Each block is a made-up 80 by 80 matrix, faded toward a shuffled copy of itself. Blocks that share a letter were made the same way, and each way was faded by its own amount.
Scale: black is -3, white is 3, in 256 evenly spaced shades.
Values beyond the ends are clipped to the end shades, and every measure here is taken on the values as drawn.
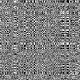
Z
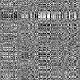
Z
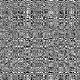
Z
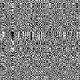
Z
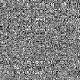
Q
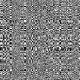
Z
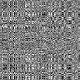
Z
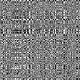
Z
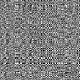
Z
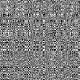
Z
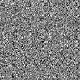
Q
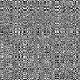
Z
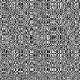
Z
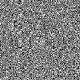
Q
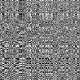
Z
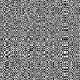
Z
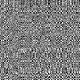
Z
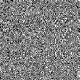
Q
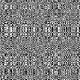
Z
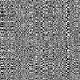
Z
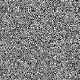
Q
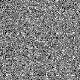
Q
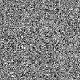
Q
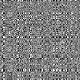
Z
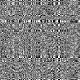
Z
